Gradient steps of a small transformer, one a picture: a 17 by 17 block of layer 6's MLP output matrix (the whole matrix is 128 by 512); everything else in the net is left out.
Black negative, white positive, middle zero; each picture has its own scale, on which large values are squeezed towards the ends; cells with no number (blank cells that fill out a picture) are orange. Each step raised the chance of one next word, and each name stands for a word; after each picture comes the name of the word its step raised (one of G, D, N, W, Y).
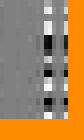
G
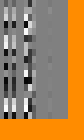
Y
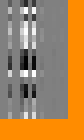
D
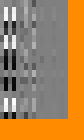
Y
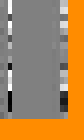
G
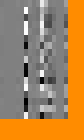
G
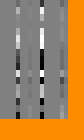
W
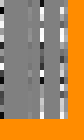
D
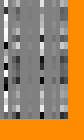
Y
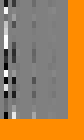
W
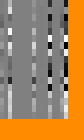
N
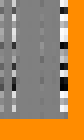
Y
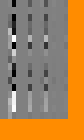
N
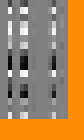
D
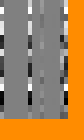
G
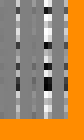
Y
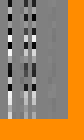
N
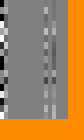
N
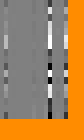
W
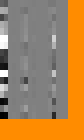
W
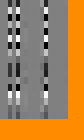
N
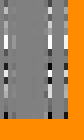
W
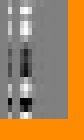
G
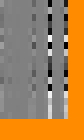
N
